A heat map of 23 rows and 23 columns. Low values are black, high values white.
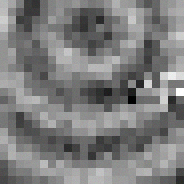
Overall the values sit about 50% of the way up the scale. No row or column stands out. An odd patch, rougher than its surroundings, sits in the middle right. Rings spread out from the top middle. The middle right is the roughest part. No overall slope runs across the table.
